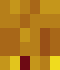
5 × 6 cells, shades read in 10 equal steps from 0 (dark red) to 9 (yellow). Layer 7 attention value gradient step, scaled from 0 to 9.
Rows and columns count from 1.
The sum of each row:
32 29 26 25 34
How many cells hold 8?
1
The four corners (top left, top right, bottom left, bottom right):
5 6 6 9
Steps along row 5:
up down up down up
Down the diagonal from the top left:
5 5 6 5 5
